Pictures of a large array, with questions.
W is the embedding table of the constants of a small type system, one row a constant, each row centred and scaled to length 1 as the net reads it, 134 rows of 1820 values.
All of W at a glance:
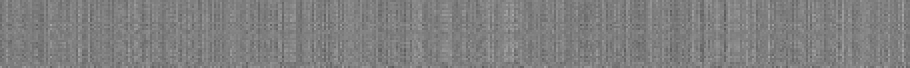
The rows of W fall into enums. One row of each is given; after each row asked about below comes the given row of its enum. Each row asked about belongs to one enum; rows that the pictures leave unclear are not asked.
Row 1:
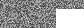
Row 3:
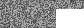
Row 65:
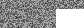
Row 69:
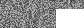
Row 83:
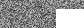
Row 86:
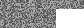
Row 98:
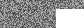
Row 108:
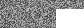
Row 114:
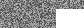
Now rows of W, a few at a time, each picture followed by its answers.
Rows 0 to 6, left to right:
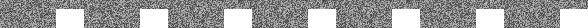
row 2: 3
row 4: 3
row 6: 108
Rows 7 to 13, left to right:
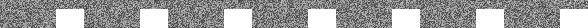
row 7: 65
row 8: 3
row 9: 3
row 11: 114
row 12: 108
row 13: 83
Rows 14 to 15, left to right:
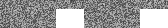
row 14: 3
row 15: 114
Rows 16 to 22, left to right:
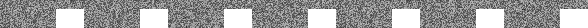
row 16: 3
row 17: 69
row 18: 65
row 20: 3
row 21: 86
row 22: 98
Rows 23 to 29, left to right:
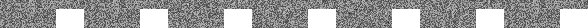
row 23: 86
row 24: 86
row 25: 114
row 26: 3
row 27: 98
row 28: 69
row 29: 86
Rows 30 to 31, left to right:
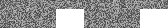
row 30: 108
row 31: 86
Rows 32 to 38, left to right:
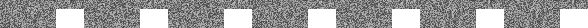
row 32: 3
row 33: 114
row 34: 114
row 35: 108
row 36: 114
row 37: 69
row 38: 69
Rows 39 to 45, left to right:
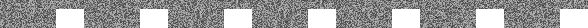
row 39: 86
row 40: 114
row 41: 69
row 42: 69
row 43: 108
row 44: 65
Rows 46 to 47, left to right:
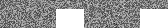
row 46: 108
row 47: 1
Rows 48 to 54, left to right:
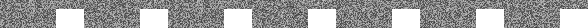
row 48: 86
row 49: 114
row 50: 86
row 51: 83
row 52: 108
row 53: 108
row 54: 1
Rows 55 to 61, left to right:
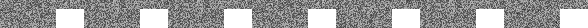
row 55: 114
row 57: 86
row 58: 114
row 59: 3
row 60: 86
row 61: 98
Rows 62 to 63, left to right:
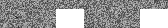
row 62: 65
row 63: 3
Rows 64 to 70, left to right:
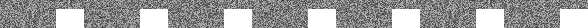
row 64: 69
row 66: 114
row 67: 98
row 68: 114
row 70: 1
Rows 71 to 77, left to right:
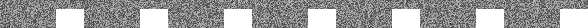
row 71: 3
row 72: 108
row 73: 114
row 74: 1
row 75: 69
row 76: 1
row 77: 86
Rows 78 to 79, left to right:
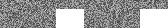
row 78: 98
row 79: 69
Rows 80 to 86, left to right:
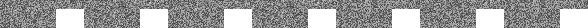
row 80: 3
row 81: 83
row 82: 108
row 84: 86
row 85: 114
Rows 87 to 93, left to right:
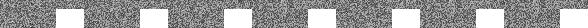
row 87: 1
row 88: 108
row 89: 3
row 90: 86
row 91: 114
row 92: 86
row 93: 86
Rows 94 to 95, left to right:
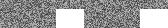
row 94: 114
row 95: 98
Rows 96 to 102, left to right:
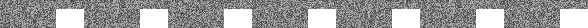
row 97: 86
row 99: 108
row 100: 69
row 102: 108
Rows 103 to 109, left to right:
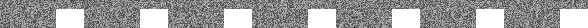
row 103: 3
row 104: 108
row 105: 1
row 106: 86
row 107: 65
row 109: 69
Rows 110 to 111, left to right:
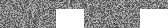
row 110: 69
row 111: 1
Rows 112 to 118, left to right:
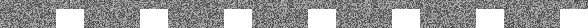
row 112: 114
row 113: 108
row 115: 86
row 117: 1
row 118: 3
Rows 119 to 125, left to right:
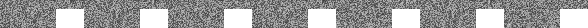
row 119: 3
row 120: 69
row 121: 108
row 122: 3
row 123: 114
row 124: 69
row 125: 65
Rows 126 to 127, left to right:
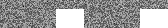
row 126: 65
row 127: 1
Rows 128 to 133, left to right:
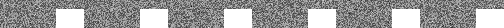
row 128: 1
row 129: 108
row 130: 65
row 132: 98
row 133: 1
